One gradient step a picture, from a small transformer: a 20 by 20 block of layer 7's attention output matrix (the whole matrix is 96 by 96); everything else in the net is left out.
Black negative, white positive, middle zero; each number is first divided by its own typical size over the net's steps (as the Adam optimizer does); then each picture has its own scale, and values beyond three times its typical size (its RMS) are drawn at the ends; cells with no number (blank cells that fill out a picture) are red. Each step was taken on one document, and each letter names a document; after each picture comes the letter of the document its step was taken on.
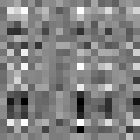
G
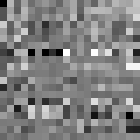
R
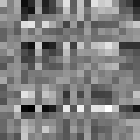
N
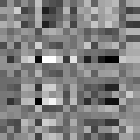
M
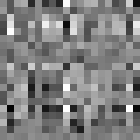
R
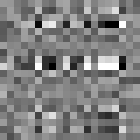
N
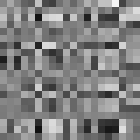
M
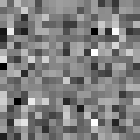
R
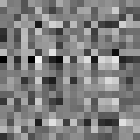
M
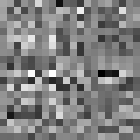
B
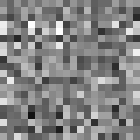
R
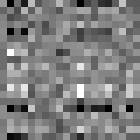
G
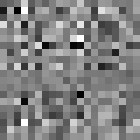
G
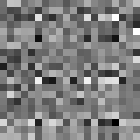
M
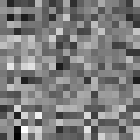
B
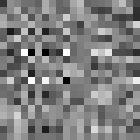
R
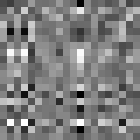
G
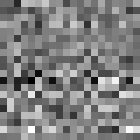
B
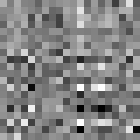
G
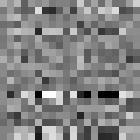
M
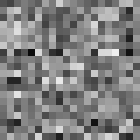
B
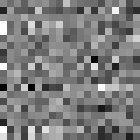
R
